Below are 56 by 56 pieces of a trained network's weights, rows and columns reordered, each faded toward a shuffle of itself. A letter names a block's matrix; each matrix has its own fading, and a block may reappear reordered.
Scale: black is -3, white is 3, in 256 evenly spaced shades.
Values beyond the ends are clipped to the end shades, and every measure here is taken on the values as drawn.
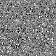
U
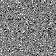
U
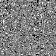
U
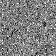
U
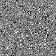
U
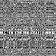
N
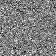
U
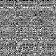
N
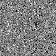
U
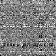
N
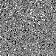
U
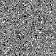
U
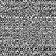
N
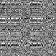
N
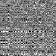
N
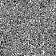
U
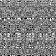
N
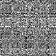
N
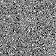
U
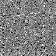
U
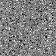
U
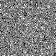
U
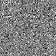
U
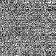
N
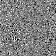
U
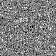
U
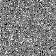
U
